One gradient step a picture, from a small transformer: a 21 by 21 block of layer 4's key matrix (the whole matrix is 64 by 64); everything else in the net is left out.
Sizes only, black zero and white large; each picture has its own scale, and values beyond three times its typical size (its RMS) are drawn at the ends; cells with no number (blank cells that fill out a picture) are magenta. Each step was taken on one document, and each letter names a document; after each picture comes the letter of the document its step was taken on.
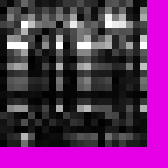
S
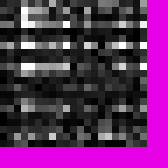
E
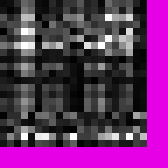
S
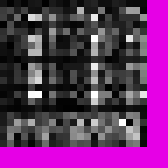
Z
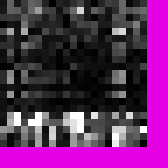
Z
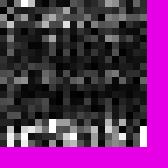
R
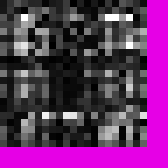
S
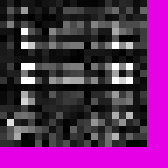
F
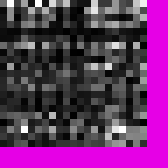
E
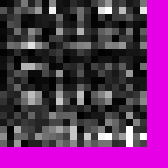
E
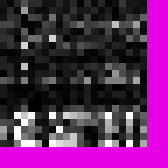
F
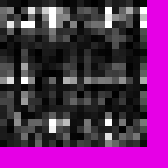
R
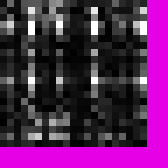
R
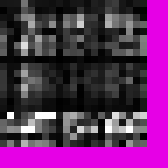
S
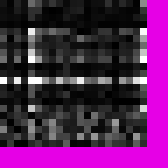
Z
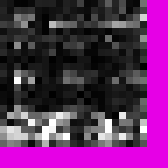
F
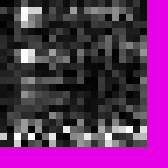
E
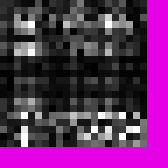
S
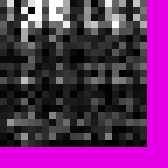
F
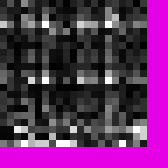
R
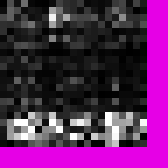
F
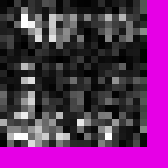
F
